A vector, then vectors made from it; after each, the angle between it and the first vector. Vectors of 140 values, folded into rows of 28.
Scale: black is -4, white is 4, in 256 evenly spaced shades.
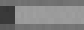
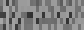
orthogonal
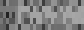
partly aligned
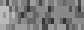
partly opposed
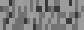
orthogonal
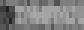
nearly parallel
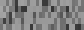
orthogonal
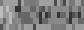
partly opposed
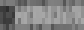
nearly parallel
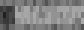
nearly parallel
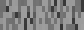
orthogonal
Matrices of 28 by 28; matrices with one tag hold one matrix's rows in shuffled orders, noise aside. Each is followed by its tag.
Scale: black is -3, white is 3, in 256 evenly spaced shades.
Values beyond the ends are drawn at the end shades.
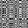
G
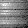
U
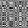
G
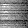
U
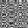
G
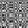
G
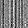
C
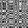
G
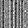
C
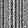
C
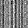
C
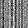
C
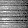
U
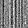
C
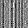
C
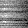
U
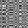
G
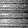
U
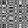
G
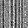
C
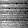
U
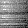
U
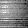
U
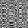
G
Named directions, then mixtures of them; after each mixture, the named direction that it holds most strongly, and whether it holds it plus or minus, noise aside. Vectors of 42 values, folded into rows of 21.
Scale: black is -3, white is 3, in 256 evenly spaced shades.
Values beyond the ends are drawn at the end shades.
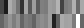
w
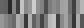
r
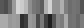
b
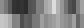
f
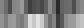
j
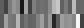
w, plus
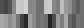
b, plus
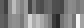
j, plus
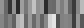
r, plus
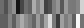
b, minus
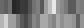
f, plus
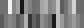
r, minus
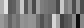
w, minus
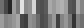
r, plus
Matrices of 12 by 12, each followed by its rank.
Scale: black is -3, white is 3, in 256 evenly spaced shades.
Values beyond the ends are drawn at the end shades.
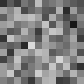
full rank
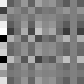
one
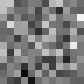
full rank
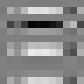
one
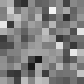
full rank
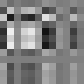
one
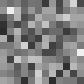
full rank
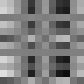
one
